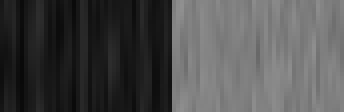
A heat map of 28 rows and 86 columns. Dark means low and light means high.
The table splits into one row of 2 panels. Panel 1,1: very low, streaked downward, faint in contrast. Panel 1,2: middling, streaked downward, faint in contrast.
